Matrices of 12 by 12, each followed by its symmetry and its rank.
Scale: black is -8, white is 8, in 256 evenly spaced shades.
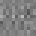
neither, rank two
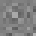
symmetric, rank two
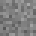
antisymmetric, full rank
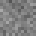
antisymmetric, full rank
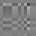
neither, rank one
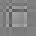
symmetric, rank one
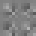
symmetric, rank two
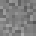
antisymmetric, full rank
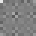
symmetric, rank two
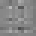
neither, rank two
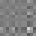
symmetric, rank one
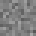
antisymmetric, full rank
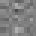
neither, rank two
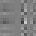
neither, rank one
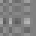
neither, rank one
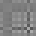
symmetric, rank one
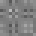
symmetric, rank two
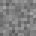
antisymmetric, full rank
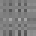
neither, rank one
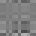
neither, rank one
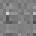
neither, rank two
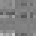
neither, rank two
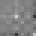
symmetric, rank two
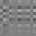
neither, rank one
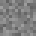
antisymmetric, full rank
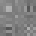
symmetric, rank two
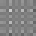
symmetric, rank one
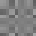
symmetric, rank one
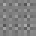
symmetric, rank one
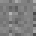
neither, rank two
